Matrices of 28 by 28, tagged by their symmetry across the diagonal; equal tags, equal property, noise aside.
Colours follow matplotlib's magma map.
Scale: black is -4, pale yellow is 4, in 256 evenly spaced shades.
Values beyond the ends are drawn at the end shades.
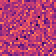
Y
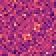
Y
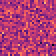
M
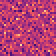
M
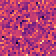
Y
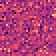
M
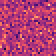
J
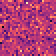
J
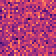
J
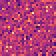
Y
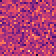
M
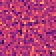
J
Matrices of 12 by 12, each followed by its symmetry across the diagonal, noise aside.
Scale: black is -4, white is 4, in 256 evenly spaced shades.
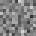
neither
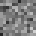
neither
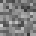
neither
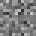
neither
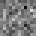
neither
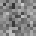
neither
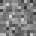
neither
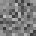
symmetric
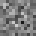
symmetric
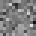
neither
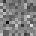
neither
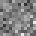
symmetric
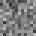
neither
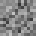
symmetric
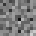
symmetric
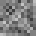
symmetric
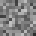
symmetric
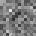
symmetric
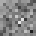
symmetric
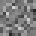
symmetric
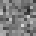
neither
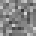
symmetric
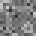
symmetric
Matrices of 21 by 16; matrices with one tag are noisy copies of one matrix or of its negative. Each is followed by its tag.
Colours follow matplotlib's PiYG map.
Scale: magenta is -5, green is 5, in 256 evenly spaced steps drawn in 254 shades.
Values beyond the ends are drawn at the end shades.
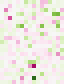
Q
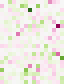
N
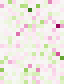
N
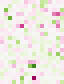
Q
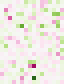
Q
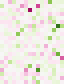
N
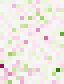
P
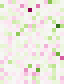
N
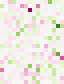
N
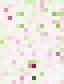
Q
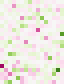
P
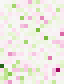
P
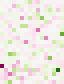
P
